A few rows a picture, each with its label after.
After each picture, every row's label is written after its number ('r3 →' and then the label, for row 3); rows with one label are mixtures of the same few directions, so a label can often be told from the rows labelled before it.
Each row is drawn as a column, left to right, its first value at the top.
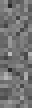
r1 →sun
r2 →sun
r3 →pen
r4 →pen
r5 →sun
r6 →sun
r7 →sun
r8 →sun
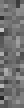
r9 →sun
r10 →pen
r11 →pen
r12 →pen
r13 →pen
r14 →sun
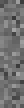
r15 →pen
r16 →sun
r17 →pen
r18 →sun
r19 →sun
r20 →pen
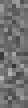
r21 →sun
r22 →sun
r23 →pen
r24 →sun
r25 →pen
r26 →sun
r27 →pen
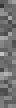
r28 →pen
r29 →pen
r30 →sun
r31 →pen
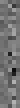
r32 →sun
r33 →pen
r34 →pen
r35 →pen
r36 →pen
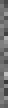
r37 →pen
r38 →pen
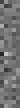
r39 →pen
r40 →pen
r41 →pen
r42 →sun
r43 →pen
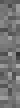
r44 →sun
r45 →sun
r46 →pen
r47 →sun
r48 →sun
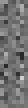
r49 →pen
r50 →sun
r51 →pen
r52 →pen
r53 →pen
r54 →sun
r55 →pen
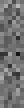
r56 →sun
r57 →pen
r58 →sun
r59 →sun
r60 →pen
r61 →sun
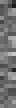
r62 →sun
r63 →sun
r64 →pen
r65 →pen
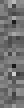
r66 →sun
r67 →pen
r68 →pen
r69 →sun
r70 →pen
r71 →pen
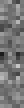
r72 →sun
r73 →sun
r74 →pen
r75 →sun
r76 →sun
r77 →sun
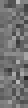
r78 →sun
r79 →pen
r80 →pen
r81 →pen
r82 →pen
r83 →pen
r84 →sun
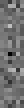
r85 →pen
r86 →sun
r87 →pen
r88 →pen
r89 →pen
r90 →pen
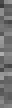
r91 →pen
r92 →sun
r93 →sun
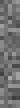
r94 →pen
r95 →sun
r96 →sun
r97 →sun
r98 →sun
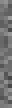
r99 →sun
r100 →pen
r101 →sun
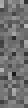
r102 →pen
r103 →sun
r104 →sun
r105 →pen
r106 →sun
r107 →pen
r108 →pen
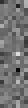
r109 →pen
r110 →sun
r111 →sun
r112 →sun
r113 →pen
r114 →pen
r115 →pen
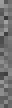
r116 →pen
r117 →sun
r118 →pen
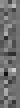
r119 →pen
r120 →pen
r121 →pen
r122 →pen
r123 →sun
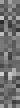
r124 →sun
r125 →sun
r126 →sun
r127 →pen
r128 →sun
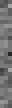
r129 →pen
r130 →pen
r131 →pen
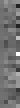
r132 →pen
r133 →pen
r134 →sun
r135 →sun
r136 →pen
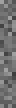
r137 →pen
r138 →pen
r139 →sun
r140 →sun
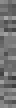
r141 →pen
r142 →sun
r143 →sun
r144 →sun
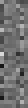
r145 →sun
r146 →sun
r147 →sun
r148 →sun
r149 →pen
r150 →pen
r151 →pen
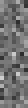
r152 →sun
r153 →pen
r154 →pen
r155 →sun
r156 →sun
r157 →sun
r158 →pen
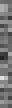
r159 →sun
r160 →sun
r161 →sun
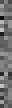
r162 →sun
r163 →pen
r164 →sun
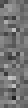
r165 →pen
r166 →sun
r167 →sun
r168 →sun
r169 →sun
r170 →sun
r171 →pen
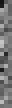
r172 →pen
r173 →sun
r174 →sun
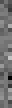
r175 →sun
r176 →pen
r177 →sun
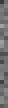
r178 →pen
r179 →pen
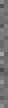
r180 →pen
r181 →pen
